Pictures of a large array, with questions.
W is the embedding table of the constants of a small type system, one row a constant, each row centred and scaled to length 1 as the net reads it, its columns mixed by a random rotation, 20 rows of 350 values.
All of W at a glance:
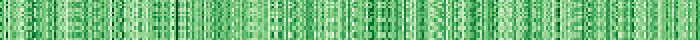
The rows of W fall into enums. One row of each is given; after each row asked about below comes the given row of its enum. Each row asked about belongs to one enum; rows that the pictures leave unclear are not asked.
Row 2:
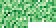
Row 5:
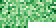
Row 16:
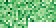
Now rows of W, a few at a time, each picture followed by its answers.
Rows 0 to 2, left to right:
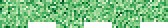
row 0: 5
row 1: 16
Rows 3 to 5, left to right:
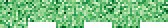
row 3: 16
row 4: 5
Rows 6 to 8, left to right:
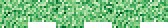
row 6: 2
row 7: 5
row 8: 2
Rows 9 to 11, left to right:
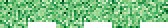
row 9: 16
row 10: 16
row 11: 5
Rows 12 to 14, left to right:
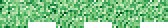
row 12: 5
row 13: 2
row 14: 2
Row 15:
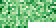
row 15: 5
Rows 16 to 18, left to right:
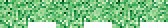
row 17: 16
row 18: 16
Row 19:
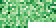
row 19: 5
